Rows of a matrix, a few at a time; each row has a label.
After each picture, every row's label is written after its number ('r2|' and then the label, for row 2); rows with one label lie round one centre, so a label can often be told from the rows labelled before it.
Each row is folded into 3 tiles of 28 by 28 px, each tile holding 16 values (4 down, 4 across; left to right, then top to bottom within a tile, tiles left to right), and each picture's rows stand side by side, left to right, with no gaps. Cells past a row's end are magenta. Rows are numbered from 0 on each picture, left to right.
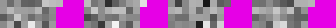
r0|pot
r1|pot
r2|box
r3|pot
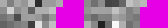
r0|box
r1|pot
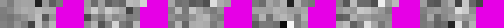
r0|box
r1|pot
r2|pot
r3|box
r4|pot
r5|box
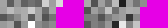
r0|pot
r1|box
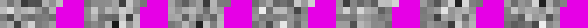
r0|pot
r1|box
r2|box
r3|pot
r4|pot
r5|box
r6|box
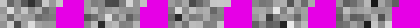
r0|pot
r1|pot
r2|pot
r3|box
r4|box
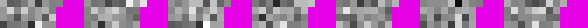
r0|box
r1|pot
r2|box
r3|pot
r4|pot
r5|box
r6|pot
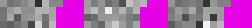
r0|box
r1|pot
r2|box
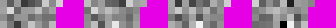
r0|pot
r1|pot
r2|pot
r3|box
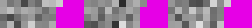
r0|pot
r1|box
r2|pot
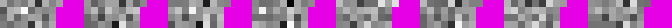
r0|box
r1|box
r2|box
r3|box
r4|pot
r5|box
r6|pot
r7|box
